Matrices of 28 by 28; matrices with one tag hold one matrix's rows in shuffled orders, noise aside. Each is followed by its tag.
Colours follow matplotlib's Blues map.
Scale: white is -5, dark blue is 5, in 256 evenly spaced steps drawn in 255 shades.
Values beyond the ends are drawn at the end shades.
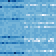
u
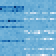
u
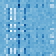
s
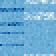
u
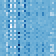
s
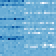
u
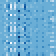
s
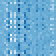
s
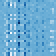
s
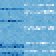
u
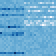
u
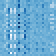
s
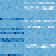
u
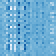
s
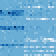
u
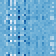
s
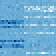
u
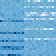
u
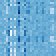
s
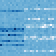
u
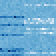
u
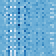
s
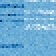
u
